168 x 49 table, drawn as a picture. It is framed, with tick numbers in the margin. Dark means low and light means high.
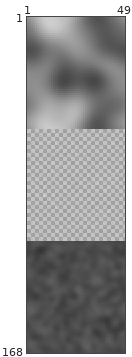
The table splits into 3 rows of 1 panel. Panel 1,1: middling, smooth, strong in contrast. Panel 2,1: high, checkered. Panel 3,1: low, blotchy, faint in contrast.
